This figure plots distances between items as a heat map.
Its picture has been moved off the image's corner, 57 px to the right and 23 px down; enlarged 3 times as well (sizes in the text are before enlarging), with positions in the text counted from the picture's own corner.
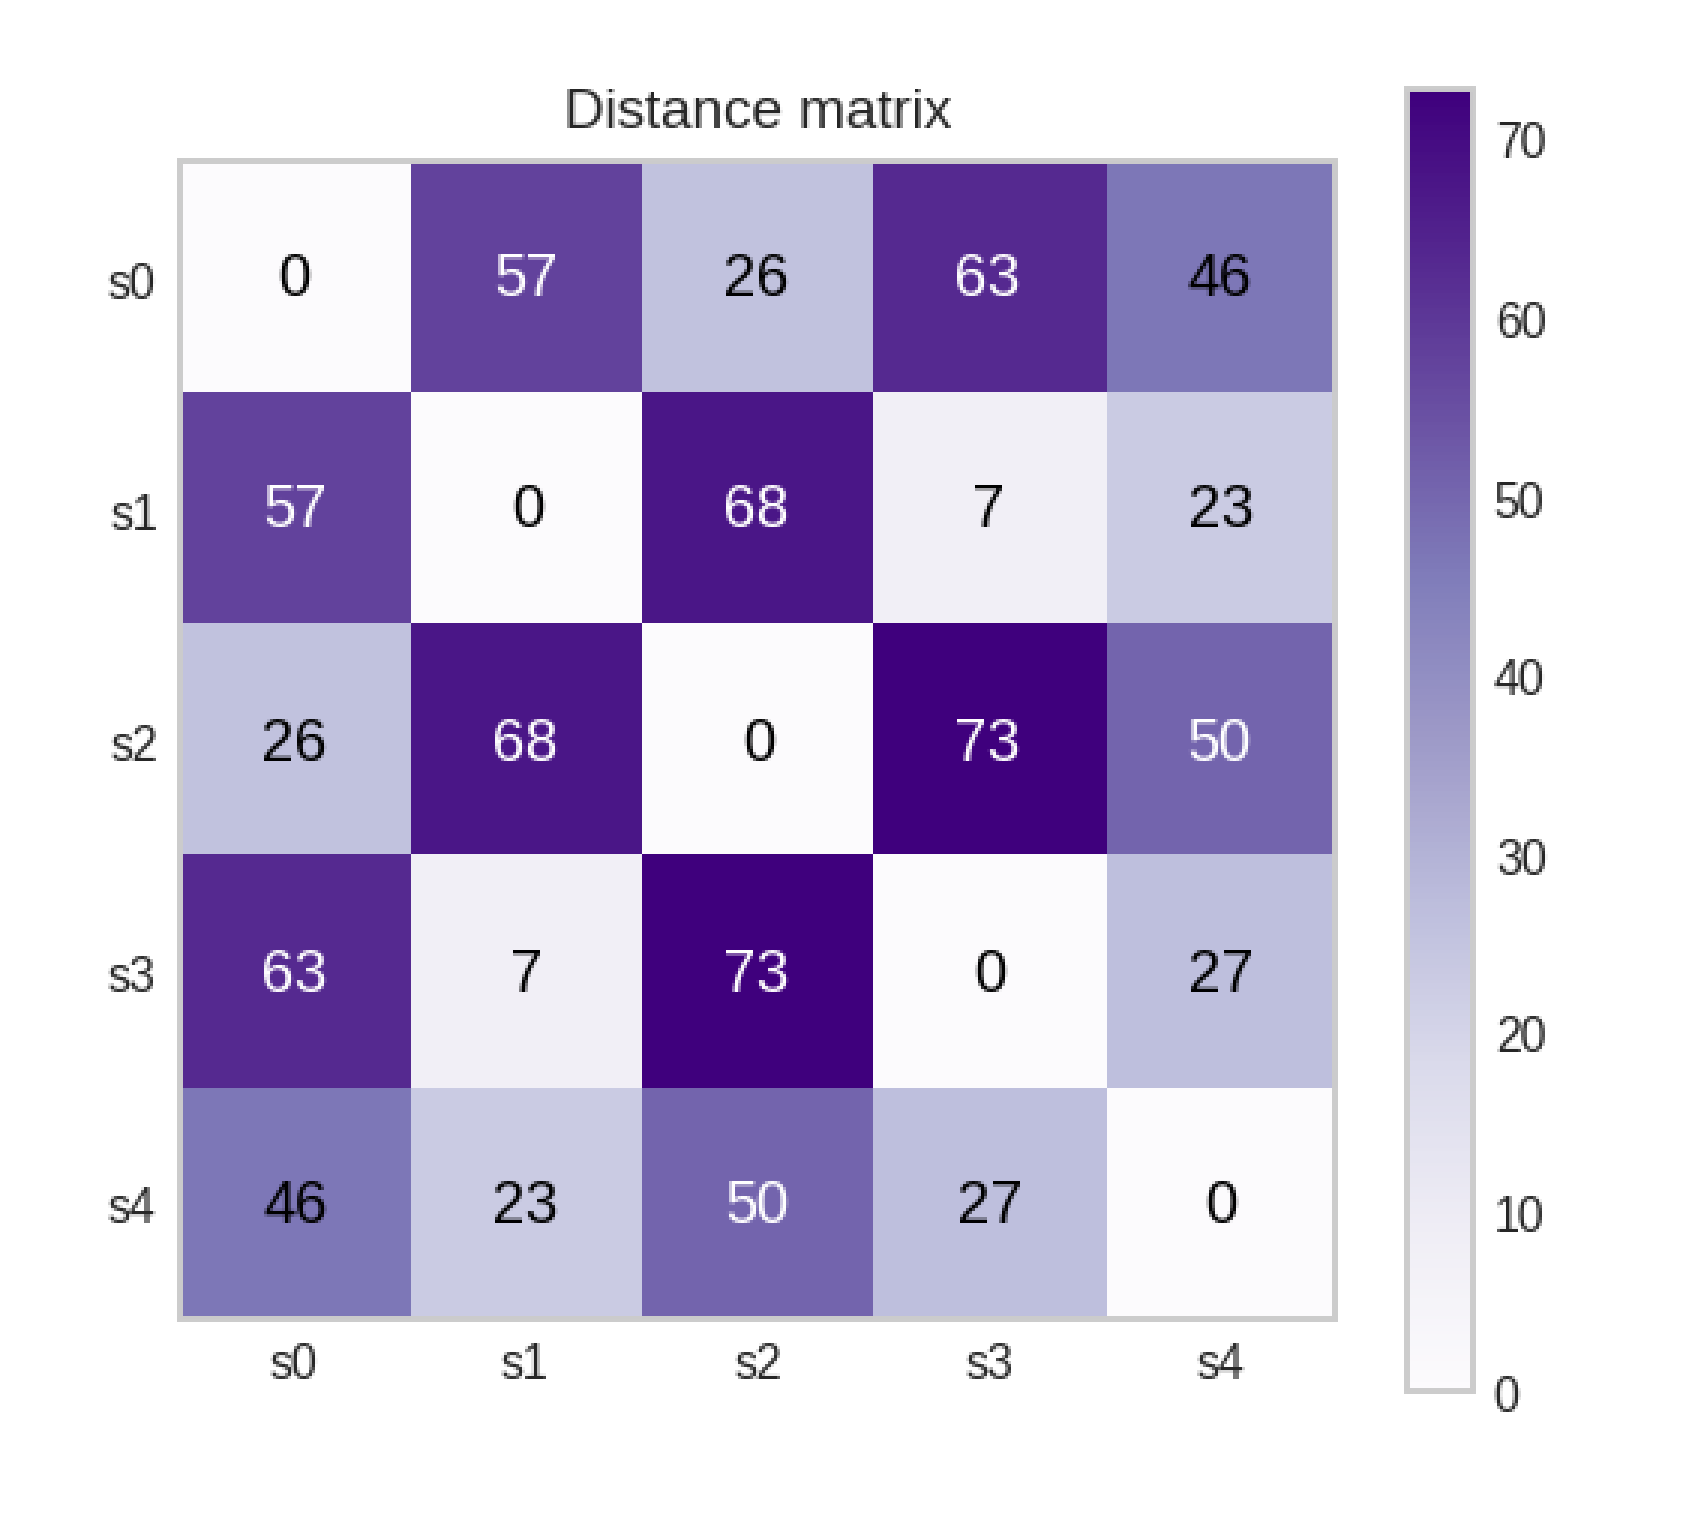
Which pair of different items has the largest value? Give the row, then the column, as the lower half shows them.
s3, s2
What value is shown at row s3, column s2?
73
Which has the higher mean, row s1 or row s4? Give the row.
s1
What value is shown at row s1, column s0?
57
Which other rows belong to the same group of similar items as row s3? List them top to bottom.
s1, s4
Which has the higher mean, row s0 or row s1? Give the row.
s0
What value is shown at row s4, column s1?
23
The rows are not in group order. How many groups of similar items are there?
2
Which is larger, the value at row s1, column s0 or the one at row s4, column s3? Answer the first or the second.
the first
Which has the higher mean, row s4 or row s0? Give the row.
s0
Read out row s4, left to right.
46 23 50 27 0
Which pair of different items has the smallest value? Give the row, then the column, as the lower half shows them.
s3, s1
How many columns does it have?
5
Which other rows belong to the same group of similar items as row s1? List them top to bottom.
s3, s4
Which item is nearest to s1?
s3
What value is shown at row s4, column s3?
27
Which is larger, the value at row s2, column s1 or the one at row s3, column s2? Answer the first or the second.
the second
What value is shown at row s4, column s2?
50
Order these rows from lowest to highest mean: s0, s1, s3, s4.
s4, s1, s3, s0
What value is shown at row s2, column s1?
68
